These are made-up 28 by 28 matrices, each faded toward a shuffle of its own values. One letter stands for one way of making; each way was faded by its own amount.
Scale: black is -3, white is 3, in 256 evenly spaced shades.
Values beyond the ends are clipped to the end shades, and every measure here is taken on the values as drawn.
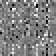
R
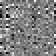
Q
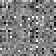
Q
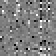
R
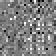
R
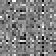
Q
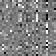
Q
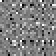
R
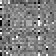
Q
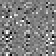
Q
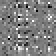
R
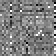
Q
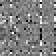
Q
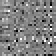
R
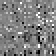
R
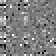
R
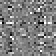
Q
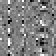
Q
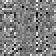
Q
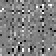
R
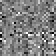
R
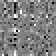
R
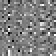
Q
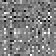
R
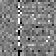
Q
